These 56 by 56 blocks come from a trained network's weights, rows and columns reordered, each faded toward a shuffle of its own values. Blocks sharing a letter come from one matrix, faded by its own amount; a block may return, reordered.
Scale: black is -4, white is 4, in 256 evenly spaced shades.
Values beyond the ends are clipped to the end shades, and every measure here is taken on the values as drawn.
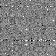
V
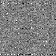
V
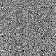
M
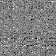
V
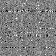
V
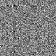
M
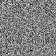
M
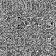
M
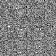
M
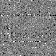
V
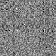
M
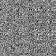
M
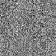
M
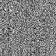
M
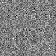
M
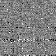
V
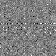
V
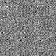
M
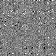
V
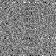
M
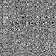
V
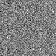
M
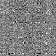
V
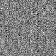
M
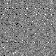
V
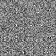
M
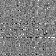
V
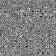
V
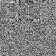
M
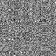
M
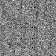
M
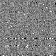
V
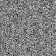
M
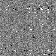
V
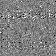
V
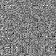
M
